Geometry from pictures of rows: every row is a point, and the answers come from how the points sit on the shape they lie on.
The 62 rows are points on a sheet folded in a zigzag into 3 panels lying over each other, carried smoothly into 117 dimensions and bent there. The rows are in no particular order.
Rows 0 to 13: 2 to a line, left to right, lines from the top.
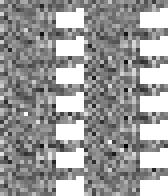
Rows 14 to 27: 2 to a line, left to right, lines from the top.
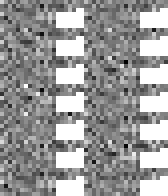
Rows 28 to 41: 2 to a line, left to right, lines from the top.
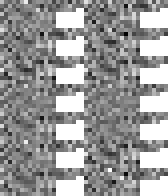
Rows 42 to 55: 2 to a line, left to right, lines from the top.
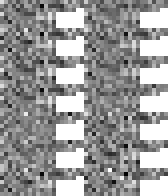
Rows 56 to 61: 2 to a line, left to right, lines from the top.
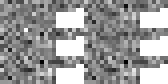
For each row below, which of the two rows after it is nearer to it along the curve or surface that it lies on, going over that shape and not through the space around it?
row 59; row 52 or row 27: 27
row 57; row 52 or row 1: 1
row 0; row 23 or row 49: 49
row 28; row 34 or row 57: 34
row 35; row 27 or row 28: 27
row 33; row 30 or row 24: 30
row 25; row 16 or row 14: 14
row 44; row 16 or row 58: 58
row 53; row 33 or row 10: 33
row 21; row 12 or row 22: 12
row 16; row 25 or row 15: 25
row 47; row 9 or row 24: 9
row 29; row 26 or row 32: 26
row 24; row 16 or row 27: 27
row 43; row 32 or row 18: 32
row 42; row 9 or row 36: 9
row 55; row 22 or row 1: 22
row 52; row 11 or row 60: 11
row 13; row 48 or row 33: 33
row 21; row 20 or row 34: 34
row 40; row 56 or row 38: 38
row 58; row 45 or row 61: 61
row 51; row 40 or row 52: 40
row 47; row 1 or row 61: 61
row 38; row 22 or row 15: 22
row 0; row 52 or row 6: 6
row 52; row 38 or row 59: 59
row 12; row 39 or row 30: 39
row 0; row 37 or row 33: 33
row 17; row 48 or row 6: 6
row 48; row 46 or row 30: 30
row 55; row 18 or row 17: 17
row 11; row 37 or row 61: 61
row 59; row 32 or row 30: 32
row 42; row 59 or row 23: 23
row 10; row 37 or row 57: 57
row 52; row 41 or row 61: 41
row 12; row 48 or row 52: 52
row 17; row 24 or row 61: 61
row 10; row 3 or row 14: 3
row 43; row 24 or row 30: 30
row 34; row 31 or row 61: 61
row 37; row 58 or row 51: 51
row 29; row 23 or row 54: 23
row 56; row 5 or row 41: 5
